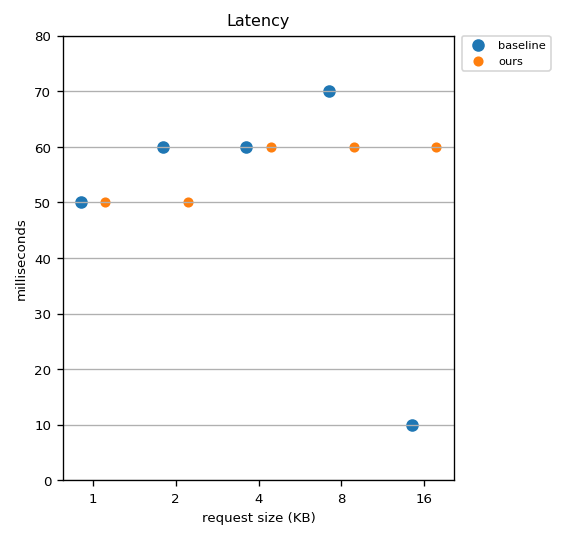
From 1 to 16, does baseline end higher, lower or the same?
lower
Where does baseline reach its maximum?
8
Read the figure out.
Title: Latency
x-axis: request size (KB), ticks 1 2 4 8 16
y-axis: milliseconds, ticks 0 10 20 30 40 50 60 70 80
Legend: baseline, ours
Values:
baseline: 50 60 60 70 10
ours: 50 50 60 60 60
